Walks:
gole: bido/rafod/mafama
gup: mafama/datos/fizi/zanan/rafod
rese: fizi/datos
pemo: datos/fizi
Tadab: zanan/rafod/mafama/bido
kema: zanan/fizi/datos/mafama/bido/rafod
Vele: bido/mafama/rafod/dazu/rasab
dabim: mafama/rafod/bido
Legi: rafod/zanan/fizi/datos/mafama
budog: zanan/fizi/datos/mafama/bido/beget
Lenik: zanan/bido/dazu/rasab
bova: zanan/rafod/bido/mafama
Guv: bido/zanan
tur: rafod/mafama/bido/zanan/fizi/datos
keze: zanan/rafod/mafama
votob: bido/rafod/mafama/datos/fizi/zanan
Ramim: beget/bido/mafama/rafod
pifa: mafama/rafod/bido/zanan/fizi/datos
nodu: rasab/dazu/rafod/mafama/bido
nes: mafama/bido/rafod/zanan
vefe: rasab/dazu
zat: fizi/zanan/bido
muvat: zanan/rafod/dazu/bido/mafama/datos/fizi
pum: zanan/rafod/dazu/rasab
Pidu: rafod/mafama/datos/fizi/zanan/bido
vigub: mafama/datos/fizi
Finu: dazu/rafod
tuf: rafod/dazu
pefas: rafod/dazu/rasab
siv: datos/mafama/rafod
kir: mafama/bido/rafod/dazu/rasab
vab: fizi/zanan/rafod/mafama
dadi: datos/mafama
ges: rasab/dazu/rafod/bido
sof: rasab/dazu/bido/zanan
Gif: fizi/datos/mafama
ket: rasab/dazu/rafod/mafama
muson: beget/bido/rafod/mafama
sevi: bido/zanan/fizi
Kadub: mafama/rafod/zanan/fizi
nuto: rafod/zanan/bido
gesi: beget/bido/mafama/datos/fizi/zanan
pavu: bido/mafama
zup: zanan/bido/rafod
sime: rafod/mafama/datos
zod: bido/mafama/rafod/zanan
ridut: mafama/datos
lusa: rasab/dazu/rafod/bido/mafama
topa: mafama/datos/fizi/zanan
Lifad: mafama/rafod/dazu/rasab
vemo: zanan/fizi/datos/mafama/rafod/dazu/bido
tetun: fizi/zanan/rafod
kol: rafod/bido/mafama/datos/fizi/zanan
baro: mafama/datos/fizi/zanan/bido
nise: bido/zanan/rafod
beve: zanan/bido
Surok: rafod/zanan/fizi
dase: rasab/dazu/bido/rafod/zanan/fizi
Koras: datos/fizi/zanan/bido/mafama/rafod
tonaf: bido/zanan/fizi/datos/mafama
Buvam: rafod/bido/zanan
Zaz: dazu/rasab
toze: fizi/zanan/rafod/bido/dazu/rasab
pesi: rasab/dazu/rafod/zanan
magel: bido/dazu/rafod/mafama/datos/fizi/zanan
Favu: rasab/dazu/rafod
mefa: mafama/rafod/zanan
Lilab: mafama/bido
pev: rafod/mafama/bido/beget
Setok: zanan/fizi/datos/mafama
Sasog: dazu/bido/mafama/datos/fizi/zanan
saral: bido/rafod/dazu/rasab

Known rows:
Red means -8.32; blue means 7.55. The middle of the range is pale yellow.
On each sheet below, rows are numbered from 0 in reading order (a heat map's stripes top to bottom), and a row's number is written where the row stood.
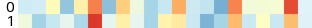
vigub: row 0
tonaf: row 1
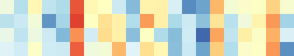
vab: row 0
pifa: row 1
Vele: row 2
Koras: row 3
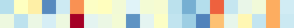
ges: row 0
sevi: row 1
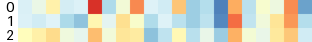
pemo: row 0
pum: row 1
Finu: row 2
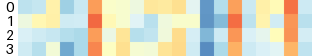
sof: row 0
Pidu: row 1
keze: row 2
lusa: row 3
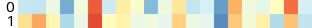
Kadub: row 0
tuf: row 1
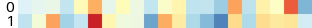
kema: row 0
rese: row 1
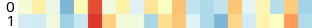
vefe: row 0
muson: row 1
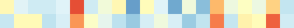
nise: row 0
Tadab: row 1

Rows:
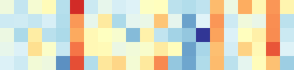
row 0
Guv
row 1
Setok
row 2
toze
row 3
Sasog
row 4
dadi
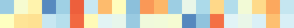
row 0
ridut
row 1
nuto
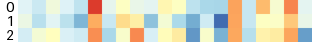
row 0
votob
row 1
saral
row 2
siv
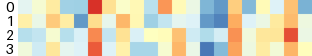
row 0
tur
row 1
Zaz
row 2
topa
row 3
Gif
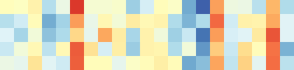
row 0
Surok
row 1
pesi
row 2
kir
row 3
Ramim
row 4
kol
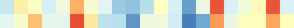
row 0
beve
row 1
zat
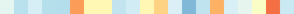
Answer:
bova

